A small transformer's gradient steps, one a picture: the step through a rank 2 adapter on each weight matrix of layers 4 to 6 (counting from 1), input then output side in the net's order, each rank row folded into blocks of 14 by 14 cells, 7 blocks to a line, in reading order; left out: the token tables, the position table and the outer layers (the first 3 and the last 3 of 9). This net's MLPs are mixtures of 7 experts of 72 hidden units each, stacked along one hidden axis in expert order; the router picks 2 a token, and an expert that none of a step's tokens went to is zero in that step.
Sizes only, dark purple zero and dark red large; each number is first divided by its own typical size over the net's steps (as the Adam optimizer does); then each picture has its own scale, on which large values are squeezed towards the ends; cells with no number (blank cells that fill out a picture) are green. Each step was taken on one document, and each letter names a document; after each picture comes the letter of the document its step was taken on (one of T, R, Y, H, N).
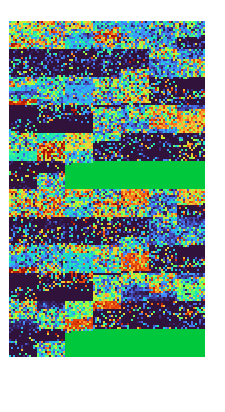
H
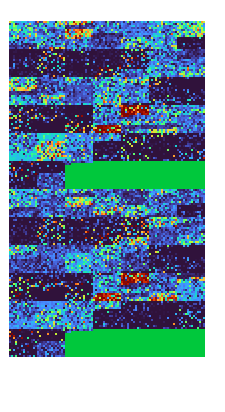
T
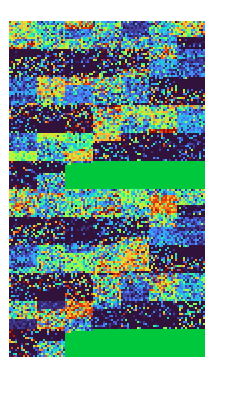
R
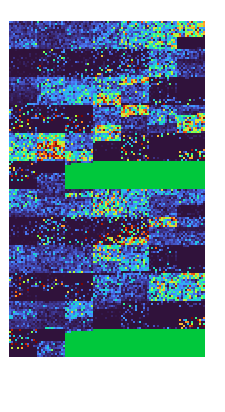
T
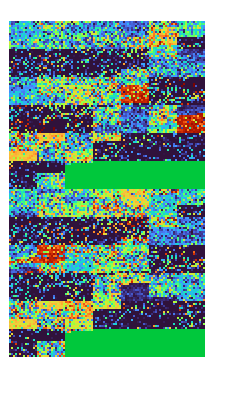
R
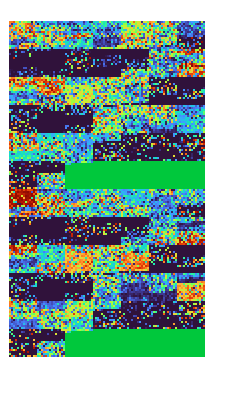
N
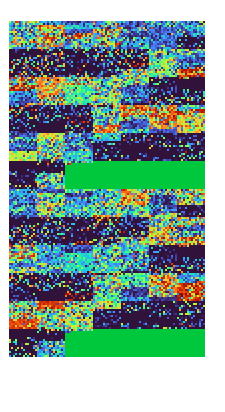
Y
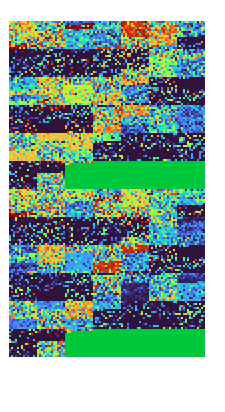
H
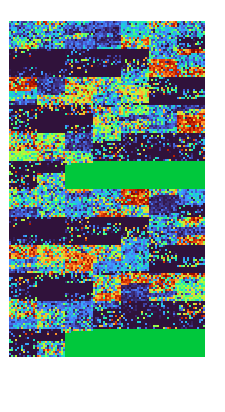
N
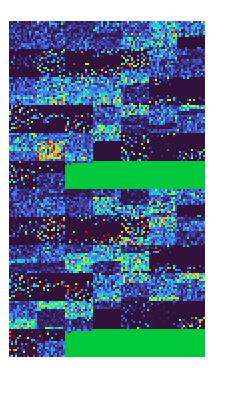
T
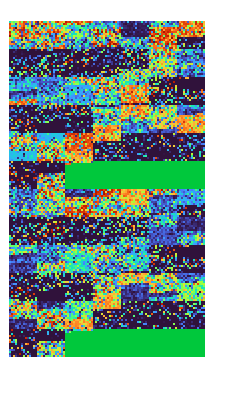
H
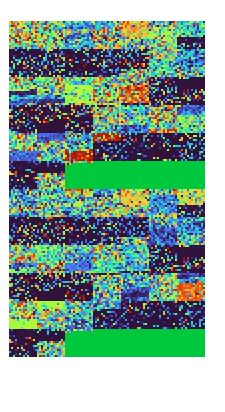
Y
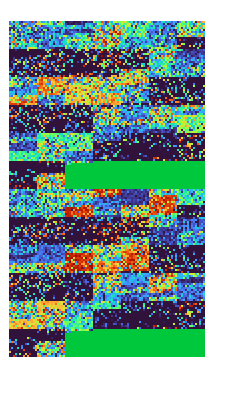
Y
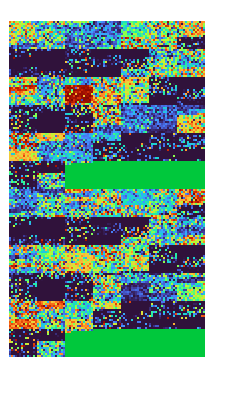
N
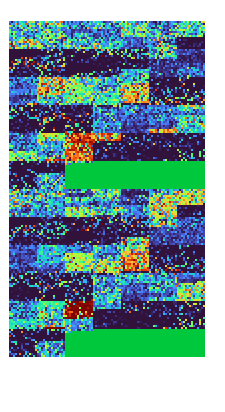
R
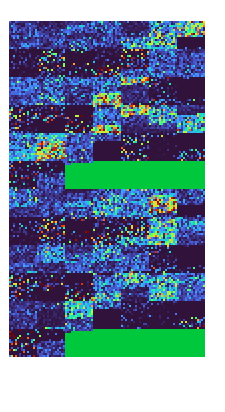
T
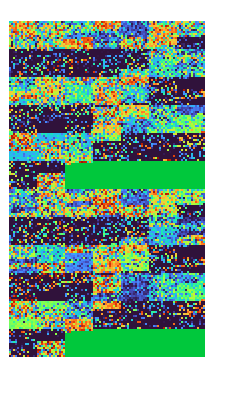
H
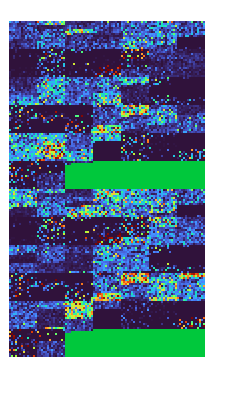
T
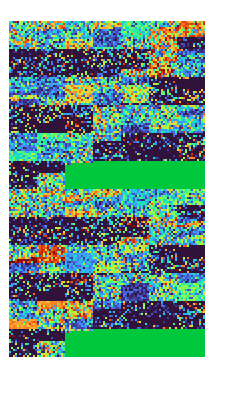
R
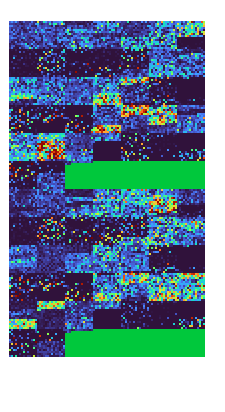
T
